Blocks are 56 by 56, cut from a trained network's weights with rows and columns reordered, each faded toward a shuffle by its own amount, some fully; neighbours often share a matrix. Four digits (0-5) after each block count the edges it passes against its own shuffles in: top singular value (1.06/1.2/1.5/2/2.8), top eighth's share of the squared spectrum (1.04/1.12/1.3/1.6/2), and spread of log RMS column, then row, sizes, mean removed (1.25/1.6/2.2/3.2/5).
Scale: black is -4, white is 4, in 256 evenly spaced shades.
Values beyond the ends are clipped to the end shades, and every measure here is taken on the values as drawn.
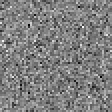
1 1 0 0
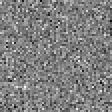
0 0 0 0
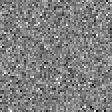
1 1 0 0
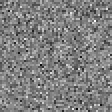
0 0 0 0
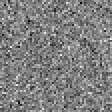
2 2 0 0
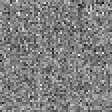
2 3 1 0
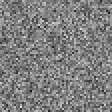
0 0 0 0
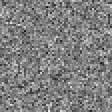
0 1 0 0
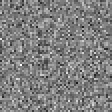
3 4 2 1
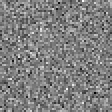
2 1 0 0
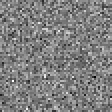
2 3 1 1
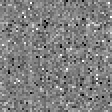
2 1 0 0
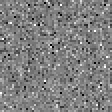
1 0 0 0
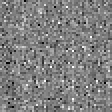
2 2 0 2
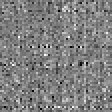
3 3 0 3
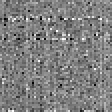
3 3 0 2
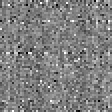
2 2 0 2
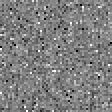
0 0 0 0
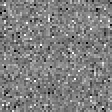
1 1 1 0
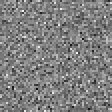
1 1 0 0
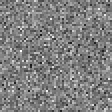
0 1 0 0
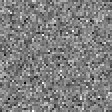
0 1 0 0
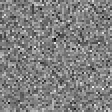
1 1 0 0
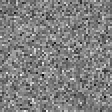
0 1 0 0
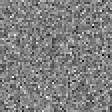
1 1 0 0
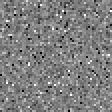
0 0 0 0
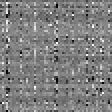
3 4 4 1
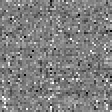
2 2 2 0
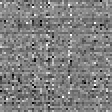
3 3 3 1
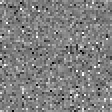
1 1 1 0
